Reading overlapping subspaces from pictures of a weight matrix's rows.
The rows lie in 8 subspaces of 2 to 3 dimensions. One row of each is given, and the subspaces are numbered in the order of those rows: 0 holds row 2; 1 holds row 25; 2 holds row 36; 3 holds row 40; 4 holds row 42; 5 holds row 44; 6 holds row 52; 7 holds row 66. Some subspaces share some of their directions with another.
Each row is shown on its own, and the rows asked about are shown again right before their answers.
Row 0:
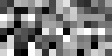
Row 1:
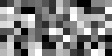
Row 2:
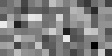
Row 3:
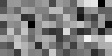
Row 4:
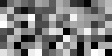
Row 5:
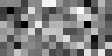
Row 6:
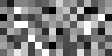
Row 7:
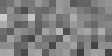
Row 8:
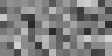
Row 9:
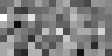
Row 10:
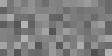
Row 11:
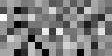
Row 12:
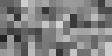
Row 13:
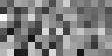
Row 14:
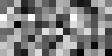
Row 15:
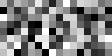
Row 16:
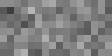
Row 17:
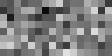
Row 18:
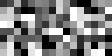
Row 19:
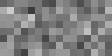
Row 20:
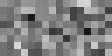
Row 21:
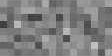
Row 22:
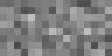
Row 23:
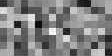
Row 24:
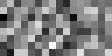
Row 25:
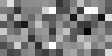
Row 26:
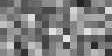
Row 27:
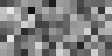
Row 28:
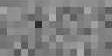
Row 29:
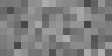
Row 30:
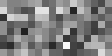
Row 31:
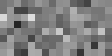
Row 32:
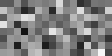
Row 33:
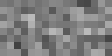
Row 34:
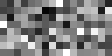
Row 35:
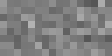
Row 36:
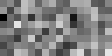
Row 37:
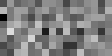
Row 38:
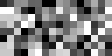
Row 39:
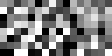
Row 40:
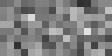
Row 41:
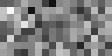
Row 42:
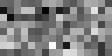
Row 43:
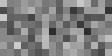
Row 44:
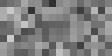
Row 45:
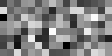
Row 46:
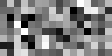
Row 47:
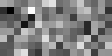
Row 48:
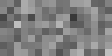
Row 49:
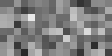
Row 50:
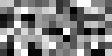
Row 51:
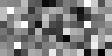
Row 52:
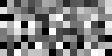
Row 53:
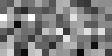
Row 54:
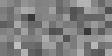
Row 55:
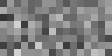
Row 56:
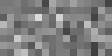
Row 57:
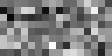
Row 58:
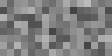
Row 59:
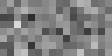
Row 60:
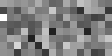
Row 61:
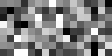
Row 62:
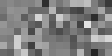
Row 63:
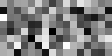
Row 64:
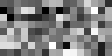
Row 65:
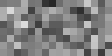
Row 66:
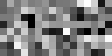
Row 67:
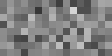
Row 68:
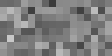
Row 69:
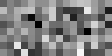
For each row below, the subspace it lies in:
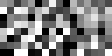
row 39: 6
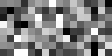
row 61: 0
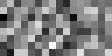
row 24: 1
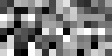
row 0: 2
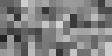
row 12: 2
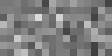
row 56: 0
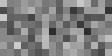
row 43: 7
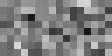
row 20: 3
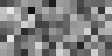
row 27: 5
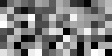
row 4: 6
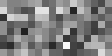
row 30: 4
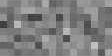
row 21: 0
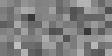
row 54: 3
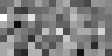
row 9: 1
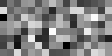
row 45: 2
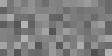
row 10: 6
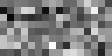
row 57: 4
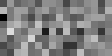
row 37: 7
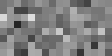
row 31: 1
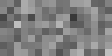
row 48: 2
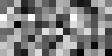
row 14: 2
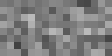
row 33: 7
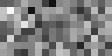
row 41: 5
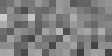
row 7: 6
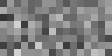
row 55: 6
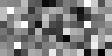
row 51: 5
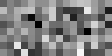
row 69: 3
